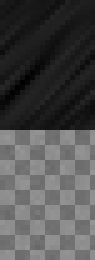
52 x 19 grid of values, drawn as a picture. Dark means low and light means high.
It is made of 2 by 1 panels. Panel 1,1: very low, slanting up to the right, faint in contrast. Panel 2,1: middling, checkered.
